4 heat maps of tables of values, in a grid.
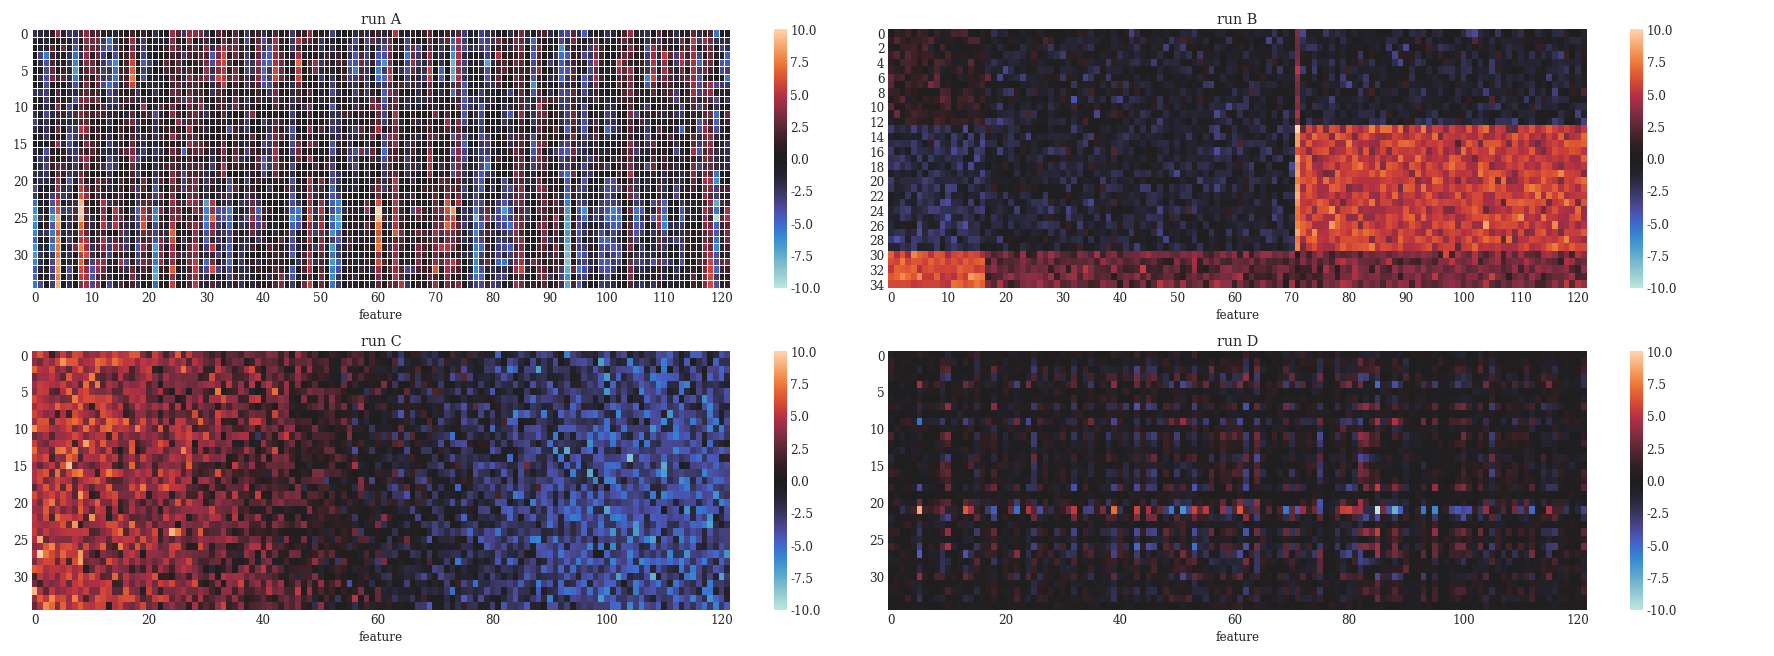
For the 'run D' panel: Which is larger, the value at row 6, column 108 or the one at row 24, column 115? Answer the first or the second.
the first
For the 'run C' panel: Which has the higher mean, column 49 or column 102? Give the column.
49
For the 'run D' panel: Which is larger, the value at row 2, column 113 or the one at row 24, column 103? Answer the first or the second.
the second
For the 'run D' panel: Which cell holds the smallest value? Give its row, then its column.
21, 85
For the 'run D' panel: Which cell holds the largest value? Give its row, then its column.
21, 5
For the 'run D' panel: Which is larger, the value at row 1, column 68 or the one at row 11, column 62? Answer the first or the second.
the first
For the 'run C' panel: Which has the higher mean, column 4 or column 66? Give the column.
4
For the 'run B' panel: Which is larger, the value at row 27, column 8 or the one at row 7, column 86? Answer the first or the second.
the second
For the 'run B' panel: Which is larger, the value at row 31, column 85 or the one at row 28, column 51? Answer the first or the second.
the first
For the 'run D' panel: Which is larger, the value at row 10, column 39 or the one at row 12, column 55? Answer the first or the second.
the first
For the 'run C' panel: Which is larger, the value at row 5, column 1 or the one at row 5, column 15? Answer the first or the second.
the first
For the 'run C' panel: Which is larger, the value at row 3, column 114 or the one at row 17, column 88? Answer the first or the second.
the first
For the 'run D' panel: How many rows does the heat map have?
35
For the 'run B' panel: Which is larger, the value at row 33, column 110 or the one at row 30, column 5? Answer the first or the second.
the second
